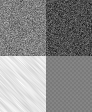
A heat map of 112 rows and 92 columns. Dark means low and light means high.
The table splits into 2 rows of 2 panels. Panel 1,1: middling, fine-grained. Panel 1,2: low, fine-grained. Panel 2,1: very high, slanting down to the right, faint in contrast. Panel 2,2: middling, checkered, faint in contrast.
